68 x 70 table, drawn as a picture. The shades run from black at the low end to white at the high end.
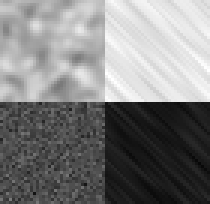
It is made of 2 by 2 panels. Panel 1,1: high, blotchy. Panel 1,2: very high, slanting down to the right, faint in contrast. Panel 2,1: low, fine-grained. Panel 2,2: very low, slanting down to the right, faint in contrast.
